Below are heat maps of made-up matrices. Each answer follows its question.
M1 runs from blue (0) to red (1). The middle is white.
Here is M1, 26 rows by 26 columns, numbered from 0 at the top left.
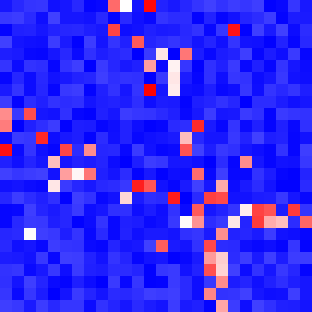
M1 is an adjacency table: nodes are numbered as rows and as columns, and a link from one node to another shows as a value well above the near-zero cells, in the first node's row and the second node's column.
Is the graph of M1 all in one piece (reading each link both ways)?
no
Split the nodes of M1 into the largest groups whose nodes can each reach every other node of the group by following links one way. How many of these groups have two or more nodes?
1
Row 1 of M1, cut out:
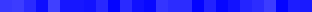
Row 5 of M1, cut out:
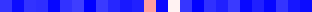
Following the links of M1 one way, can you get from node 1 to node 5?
no
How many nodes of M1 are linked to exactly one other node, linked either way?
5
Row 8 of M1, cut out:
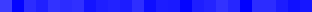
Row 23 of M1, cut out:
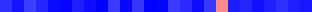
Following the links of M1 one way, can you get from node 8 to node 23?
no
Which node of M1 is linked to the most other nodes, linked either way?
node 18
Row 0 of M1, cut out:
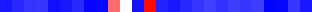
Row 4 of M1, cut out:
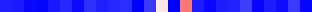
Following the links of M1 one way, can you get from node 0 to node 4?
yes
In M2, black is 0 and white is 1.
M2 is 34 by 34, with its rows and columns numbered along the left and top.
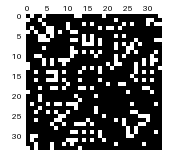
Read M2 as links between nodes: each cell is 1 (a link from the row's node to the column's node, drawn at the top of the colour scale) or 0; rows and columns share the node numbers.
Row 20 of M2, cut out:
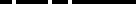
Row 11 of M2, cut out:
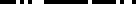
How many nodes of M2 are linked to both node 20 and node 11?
0
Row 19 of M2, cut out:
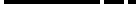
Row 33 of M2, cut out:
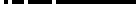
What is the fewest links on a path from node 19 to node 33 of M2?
2
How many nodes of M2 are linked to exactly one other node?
0
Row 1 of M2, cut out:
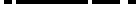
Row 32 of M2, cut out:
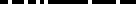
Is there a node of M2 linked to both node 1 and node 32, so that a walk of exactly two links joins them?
yes
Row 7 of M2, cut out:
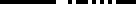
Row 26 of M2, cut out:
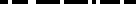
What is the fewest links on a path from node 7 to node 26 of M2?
1
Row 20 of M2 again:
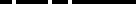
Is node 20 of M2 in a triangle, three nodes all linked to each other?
no
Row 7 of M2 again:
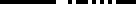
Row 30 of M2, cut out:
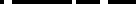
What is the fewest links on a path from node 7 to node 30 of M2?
2
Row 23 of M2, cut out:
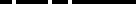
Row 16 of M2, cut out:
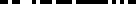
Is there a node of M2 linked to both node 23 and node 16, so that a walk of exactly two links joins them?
no
